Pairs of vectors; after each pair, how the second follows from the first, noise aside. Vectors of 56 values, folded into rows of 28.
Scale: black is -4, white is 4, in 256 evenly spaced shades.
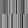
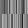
copied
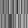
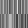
negated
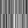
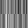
wrapped around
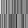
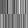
wrapped around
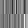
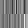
copied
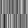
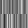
copied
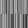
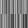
copied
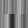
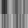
wrapped around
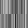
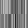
copied
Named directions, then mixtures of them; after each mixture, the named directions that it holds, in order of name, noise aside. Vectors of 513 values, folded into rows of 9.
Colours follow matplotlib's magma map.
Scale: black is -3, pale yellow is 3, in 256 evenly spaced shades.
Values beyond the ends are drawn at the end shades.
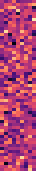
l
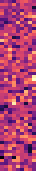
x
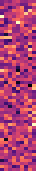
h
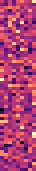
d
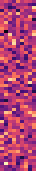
l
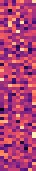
d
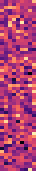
d, l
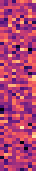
d, x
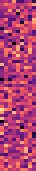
d, l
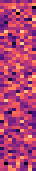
l, x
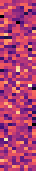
h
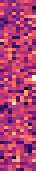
x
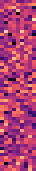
l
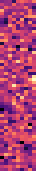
d, x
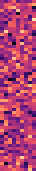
l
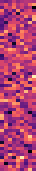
l, x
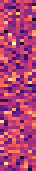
l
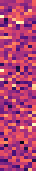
d, h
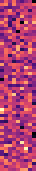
d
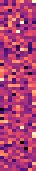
d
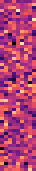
l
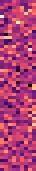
h
